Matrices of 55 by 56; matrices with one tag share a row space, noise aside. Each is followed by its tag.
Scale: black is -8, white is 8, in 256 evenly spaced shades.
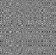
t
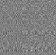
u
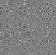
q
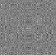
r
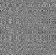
t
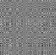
t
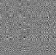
q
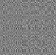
u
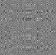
r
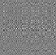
u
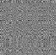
t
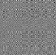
u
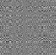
t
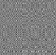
u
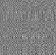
u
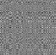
t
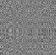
t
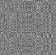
r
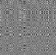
q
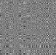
q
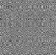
t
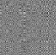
q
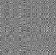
q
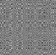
t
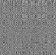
u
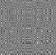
r
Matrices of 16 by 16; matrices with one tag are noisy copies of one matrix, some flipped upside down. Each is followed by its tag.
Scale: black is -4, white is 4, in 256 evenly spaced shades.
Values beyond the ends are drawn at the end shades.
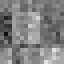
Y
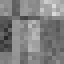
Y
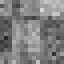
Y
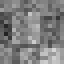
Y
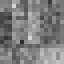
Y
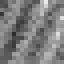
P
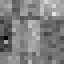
Y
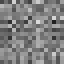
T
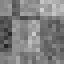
Y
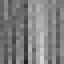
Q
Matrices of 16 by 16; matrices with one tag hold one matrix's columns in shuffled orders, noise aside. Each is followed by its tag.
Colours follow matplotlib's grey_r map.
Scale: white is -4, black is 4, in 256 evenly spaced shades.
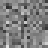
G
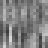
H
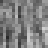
H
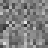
G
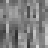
H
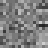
G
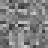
G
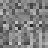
G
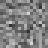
G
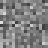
G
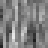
H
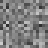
G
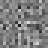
G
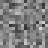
G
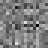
G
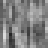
H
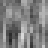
H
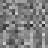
G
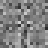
G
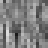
H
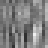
H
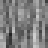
H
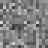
G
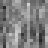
H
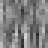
H
